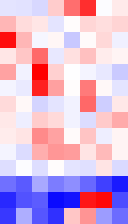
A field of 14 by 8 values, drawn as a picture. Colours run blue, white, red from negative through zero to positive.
Seam: horizontal, 80% of the way down, the top part higher. Ninth with the highest average: top left. Mirror symmetry: none. Roughest part: bottom right.
